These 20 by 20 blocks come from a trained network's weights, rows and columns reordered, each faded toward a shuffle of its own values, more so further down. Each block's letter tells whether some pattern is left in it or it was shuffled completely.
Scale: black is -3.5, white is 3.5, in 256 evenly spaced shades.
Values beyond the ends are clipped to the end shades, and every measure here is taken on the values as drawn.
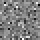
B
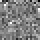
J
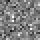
B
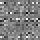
J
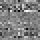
J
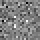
B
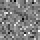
B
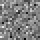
B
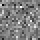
B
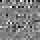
J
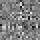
J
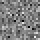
B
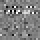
J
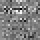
J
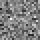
B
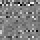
J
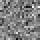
J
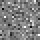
B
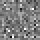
J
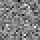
B
